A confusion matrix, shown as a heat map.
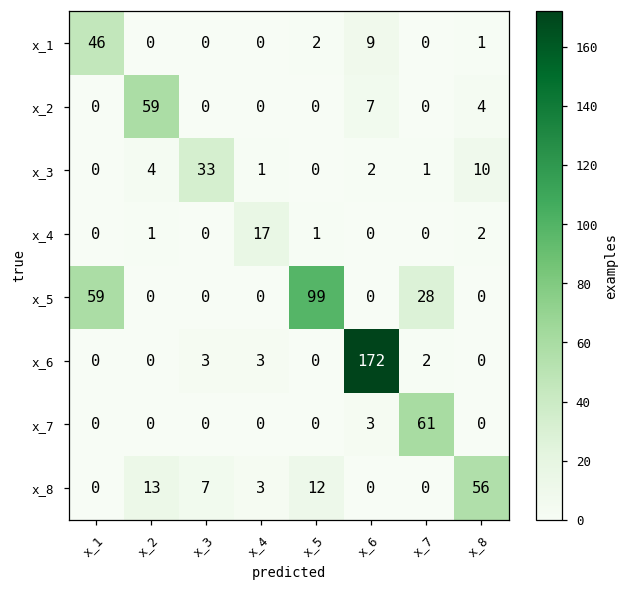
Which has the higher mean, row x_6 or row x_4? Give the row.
x_6
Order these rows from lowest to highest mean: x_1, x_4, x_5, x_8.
x_4, x_1, x_8, x_5
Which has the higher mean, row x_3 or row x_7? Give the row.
x_7
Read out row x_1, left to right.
46 0 0 0 2 9 0 1
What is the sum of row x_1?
58
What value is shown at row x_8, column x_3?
7
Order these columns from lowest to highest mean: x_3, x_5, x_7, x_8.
x_3, x_8, x_7, x_5
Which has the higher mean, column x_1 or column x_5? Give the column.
x_5
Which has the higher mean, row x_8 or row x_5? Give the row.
x_5
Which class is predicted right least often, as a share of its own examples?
x_5
